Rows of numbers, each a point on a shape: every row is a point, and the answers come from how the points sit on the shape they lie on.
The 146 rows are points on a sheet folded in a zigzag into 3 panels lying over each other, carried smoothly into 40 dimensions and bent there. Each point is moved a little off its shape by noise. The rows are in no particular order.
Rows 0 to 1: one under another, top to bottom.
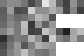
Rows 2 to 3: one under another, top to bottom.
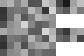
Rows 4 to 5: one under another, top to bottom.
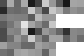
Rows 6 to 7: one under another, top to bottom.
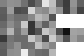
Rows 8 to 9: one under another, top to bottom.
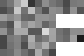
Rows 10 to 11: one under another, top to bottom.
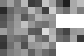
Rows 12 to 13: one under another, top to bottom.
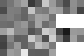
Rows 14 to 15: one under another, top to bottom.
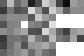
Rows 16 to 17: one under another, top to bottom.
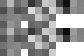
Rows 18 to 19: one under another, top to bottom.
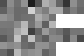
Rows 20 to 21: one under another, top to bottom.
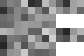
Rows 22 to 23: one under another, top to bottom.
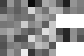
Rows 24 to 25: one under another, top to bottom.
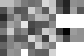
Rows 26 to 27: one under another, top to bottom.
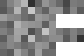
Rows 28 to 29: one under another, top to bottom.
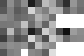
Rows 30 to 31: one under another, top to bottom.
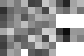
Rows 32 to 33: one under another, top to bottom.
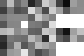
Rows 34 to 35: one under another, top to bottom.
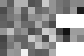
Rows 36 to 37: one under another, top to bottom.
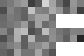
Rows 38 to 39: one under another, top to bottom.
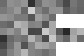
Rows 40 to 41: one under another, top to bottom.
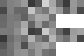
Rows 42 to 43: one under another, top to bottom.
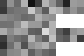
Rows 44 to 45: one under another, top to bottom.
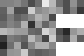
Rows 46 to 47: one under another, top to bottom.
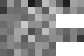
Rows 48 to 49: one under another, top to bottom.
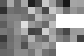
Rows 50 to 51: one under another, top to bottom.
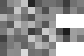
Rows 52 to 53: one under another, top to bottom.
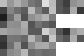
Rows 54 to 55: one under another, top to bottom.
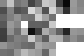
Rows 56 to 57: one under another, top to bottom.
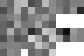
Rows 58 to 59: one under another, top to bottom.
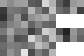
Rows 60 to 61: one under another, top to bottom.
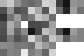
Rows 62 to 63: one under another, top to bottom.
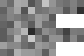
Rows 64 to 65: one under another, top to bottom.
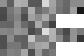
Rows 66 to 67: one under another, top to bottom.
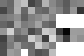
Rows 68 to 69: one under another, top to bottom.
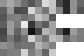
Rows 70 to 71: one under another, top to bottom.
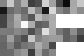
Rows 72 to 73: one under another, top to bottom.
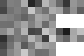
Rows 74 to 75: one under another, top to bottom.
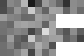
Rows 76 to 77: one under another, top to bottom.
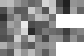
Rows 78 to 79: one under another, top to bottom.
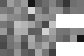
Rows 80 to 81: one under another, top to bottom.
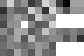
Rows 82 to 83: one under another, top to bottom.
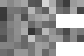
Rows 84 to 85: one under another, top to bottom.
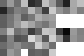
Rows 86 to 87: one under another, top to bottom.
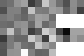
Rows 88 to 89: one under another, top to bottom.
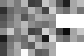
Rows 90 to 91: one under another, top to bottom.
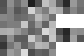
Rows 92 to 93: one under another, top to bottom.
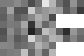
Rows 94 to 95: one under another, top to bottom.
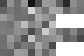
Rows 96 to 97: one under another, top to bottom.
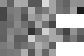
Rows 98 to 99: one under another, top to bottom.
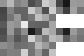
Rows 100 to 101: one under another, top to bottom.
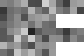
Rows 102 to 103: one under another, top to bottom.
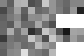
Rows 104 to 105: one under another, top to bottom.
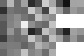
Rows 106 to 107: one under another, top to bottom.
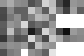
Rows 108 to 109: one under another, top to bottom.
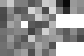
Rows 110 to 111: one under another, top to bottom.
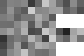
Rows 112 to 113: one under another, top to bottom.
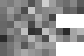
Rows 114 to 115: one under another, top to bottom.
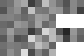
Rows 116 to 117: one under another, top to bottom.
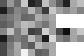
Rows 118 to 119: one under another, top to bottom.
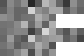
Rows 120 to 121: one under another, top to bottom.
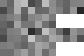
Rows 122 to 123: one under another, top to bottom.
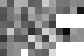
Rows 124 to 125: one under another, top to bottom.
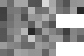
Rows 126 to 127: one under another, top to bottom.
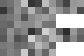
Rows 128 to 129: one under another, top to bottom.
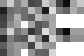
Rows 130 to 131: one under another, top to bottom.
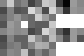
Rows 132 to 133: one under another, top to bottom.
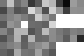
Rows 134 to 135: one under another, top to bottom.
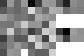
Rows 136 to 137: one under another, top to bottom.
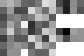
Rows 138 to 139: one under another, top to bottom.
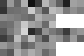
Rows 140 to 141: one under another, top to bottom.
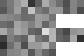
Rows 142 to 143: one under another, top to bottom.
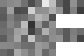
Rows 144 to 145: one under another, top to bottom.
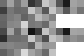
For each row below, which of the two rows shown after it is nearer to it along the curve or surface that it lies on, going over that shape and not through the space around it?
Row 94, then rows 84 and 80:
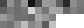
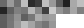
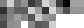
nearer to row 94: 80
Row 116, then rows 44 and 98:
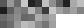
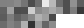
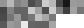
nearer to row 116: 98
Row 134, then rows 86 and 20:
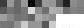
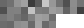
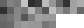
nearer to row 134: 86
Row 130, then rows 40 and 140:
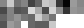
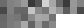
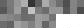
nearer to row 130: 40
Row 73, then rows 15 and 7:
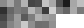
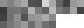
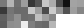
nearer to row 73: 15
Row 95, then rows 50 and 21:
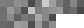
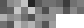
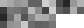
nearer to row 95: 50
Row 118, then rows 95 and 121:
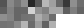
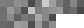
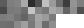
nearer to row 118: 95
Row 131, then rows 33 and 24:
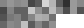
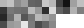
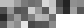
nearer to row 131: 24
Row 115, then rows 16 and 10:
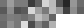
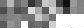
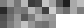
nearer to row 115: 16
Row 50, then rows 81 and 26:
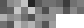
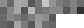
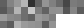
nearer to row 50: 26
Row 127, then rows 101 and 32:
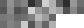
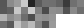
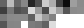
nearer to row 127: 32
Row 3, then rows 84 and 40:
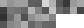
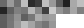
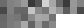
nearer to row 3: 84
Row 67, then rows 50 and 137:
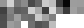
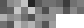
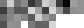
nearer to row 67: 137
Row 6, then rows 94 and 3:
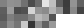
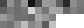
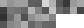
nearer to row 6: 94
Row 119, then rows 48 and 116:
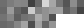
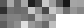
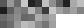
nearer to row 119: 48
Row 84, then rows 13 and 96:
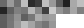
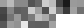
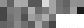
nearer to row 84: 96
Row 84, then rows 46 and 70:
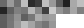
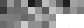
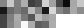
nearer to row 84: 70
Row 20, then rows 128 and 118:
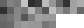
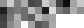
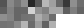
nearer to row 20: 128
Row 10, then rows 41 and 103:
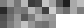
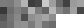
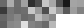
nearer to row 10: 41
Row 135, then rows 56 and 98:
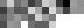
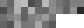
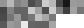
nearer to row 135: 98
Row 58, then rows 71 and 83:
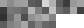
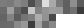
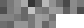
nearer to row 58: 83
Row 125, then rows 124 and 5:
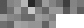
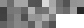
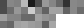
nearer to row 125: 5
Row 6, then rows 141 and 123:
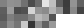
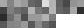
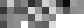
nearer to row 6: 123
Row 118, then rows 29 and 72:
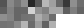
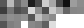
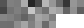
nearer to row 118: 29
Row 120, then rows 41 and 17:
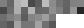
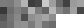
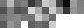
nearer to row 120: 41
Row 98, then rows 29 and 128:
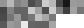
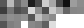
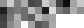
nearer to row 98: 29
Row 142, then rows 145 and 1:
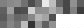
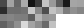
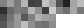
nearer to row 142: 145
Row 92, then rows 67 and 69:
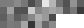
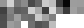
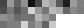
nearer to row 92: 69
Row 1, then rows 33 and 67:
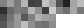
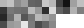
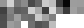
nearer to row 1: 33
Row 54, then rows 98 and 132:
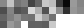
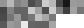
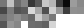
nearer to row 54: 132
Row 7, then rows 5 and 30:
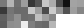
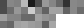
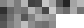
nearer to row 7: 5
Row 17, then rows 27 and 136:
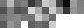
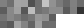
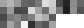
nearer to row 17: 136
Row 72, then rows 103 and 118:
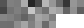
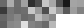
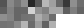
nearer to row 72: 103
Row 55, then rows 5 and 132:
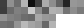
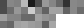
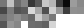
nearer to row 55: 5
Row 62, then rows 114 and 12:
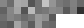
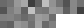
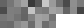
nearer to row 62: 114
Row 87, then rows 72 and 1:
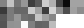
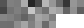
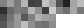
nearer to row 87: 72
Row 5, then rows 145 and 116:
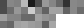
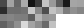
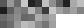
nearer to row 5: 145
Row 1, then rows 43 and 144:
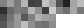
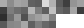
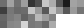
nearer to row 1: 43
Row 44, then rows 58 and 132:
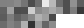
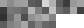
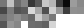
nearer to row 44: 132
